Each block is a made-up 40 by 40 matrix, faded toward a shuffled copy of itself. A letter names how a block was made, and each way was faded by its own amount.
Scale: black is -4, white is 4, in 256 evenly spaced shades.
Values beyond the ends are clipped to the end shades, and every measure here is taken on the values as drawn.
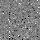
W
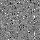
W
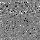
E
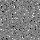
W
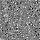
W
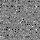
E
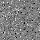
W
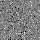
W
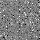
W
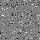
E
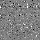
E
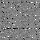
E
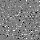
E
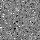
W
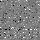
E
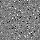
W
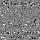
E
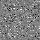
E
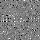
E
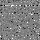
E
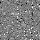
W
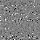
E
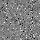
W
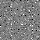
W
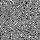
W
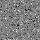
W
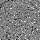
W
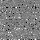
E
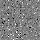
W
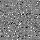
E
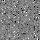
W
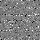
E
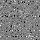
E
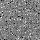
W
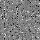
W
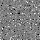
E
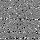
E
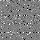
E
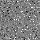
E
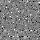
E
